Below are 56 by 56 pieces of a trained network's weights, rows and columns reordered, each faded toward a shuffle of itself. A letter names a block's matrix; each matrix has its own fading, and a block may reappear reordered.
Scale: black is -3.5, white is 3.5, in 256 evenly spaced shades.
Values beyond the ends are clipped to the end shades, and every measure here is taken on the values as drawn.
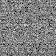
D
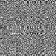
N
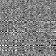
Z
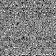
D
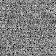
D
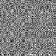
N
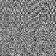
N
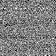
D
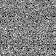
D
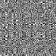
Z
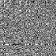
Z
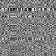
Z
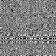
Z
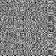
N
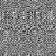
N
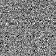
D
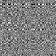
Z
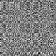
N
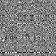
Z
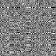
Z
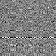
Z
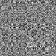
N
